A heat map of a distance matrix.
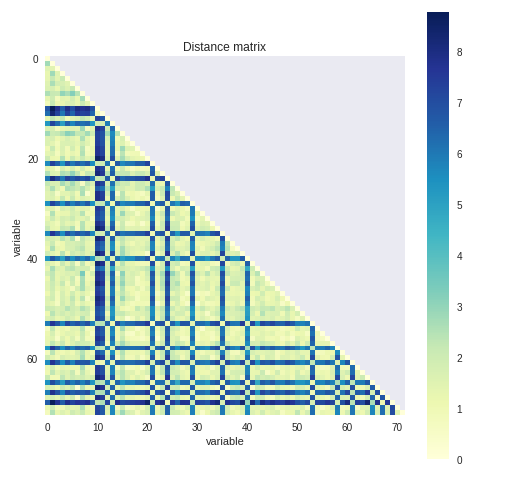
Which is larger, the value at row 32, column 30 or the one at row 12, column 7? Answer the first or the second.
the second
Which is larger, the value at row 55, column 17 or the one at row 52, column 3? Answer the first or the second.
the second
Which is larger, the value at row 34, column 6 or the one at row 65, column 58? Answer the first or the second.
the second
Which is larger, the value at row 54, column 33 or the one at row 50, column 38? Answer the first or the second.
the second
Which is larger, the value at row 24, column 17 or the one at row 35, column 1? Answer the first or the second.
the second
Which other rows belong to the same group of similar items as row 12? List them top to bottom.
0, 1, 2, 3, 4, 5, 6, 7, 8, 9, 14, 15, 16, 17, 18, 19, 20, 22, 23, 25, 26, 27, 28, 30, 31, 32, 33, 34, 36, 37, 38, 39, 41, 42, 43, 44, 45, 46, 47, 48, 49, 50, 51, 52, 54, 55, 56, 57, 59, 60, 62, 63, 64, 66, 68, 70, 71
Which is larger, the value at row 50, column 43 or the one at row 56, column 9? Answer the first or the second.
the first
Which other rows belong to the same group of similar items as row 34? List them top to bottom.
0, 1, 2, 3, 4, 5, 6, 7, 8, 9, 12, 14, 15, 16, 17, 18, 19, 20, 22, 23, 25, 26, 27, 28, 30, 31, 32, 33, 36, 37, 38, 39, 41, 42, 43, 44, 45, 46, 47, 48, 49, 50, 51, 52, 54, 55, 56, 57, 59, 60, 62, 63, 64, 66, 68, 70, 71
